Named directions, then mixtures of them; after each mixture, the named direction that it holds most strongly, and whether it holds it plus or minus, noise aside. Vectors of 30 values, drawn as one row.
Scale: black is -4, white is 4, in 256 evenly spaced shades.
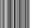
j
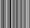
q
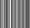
q, minus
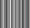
q, minus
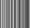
q, minus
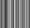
j, minus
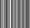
q, minus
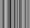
j, plus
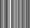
q, minus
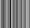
q, plus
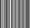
q, minus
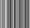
j, plus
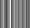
q, minus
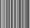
q, minus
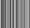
q, plus
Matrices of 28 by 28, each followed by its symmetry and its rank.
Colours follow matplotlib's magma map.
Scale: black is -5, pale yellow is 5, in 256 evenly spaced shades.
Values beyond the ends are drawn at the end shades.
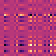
neither, rank one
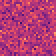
neither, full rank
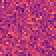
neither, full rank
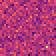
symmetric, full rank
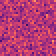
neither, full rank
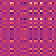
neither, rank one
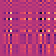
neither, rank one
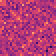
symmetric, full rank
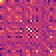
symmetric, rank five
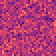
neither, full rank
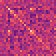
symmetric, rank five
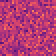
neither, full rank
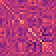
symmetric, rank five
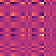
neither, rank one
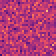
neither, full rank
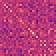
symmetric, rank five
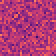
symmetric, full rank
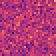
neither, full rank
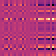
neither, rank one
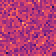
symmetric, full rank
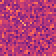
symmetric, full rank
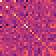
symmetric, rank five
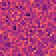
symmetric, full rank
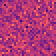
symmetric, full rank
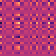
neither, rank one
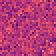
symmetric, full rank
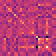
symmetric, rank five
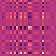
neither, rank one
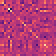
symmetric, rank five
